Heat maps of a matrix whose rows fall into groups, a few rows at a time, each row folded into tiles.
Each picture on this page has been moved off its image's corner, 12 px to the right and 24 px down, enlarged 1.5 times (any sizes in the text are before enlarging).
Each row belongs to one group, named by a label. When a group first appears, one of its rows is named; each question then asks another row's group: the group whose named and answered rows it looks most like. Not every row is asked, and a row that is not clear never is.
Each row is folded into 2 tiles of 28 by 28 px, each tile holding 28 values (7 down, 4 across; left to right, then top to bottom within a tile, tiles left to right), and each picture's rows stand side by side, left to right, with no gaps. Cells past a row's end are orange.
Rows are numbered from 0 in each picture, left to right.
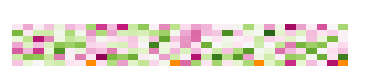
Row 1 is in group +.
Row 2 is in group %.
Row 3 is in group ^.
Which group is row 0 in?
+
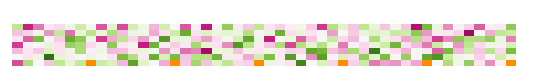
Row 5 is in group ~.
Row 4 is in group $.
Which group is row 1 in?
^
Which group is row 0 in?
%
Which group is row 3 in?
^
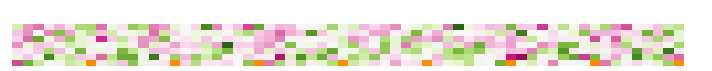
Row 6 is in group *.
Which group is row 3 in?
%
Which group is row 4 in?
~
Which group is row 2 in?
$
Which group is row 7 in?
%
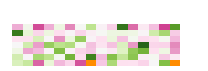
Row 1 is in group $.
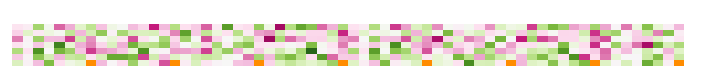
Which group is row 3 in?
$
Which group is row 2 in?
+
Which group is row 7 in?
*
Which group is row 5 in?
^
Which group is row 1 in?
+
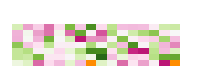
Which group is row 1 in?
^
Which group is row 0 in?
~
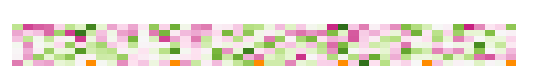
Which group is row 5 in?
+
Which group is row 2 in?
%
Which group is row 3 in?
~
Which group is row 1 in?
~
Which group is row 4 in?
~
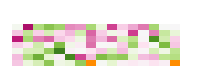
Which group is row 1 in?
~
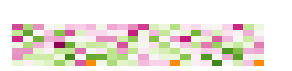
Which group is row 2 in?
^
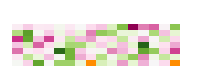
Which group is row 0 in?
*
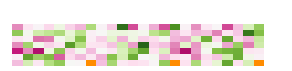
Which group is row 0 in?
+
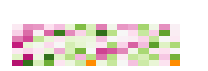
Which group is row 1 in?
*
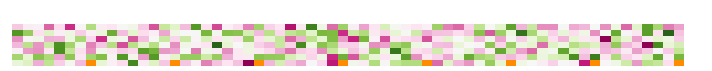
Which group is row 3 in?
+
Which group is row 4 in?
*
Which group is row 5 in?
%
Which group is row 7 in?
*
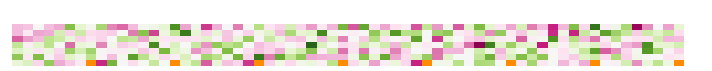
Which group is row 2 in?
^
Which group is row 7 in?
*
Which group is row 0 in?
~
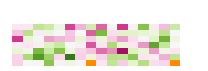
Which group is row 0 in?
$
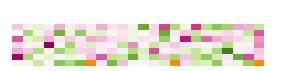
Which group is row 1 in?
$
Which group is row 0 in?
*
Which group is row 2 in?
$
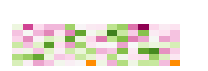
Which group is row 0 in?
~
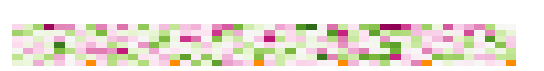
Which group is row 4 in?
+
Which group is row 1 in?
+
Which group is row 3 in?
$
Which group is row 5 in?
~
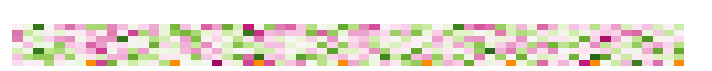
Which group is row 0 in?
$
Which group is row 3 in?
%
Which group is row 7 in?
~
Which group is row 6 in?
^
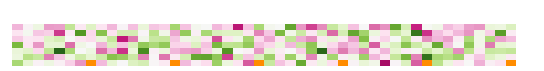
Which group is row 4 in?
*
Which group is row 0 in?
~
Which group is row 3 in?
^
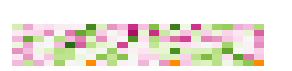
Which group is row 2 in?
$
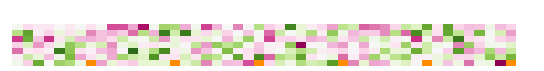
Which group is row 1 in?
%
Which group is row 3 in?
$
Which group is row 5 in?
*
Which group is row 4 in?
%
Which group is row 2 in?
^
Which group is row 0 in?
*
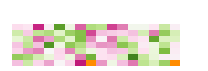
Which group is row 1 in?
%
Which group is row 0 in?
+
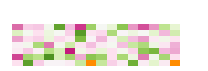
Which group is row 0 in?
$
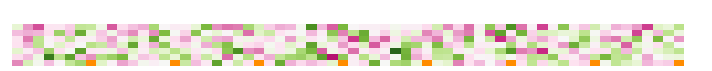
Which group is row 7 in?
~
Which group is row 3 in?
$
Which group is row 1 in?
~
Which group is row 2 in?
^
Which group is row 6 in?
+
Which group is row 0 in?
%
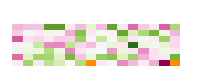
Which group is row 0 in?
$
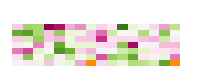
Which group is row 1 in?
$
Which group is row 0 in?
*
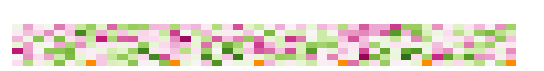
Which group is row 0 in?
%
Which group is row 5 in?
+
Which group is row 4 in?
%
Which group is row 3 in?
+
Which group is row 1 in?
$
